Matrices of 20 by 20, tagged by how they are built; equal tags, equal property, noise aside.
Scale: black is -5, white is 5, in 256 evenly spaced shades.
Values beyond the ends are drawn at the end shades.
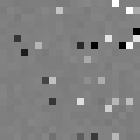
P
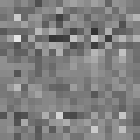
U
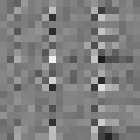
U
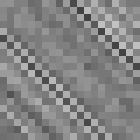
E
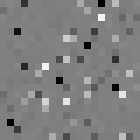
P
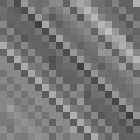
E
